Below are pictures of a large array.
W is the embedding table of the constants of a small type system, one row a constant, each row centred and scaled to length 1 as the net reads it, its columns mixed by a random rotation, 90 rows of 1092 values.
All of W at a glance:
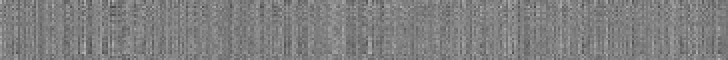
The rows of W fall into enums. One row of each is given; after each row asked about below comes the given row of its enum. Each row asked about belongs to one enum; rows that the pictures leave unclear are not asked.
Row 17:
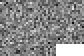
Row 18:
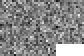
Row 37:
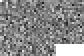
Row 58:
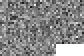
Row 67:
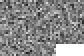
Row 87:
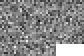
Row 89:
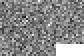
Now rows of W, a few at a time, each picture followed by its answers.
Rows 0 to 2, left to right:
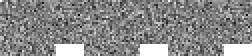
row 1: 67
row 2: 37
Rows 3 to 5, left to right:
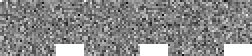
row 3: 37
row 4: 37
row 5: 18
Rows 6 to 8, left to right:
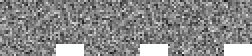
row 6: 67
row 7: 67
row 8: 18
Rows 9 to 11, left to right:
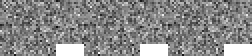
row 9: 18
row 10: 18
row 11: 18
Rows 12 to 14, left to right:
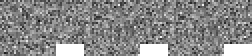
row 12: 87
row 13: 58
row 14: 58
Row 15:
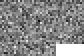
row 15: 87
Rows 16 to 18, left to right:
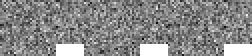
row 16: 18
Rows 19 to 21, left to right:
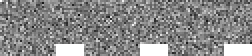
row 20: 89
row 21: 87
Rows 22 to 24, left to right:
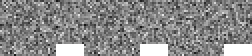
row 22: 18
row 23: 18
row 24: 67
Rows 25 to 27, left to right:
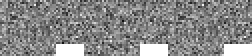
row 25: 58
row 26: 87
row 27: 58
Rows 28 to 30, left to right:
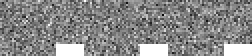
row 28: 89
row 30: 87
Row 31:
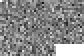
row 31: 37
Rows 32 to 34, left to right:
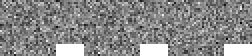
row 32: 18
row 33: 18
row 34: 17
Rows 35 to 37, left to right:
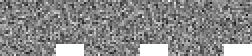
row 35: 67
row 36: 67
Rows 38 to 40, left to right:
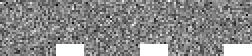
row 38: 17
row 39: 89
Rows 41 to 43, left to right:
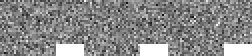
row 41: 87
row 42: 37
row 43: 89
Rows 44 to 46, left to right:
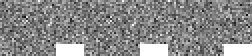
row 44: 89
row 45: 89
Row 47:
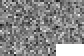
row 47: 18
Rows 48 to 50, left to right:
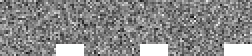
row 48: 67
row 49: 18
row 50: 89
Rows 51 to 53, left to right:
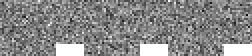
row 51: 89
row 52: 87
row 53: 37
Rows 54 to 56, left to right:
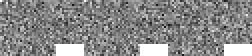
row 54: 37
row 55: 37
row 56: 18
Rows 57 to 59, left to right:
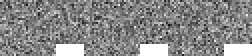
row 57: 67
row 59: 18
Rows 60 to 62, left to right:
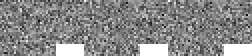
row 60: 87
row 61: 37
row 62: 37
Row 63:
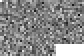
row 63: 37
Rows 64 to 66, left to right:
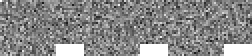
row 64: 37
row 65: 58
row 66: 67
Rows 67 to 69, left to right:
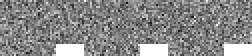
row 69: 89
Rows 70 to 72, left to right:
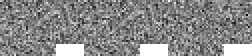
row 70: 67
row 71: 67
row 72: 37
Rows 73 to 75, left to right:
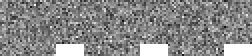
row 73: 58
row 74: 87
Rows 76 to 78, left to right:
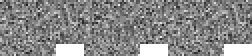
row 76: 67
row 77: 58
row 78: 67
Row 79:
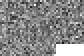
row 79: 58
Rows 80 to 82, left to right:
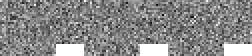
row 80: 58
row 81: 37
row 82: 89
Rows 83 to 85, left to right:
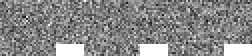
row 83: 89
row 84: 37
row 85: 87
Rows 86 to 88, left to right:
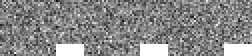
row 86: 18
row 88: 89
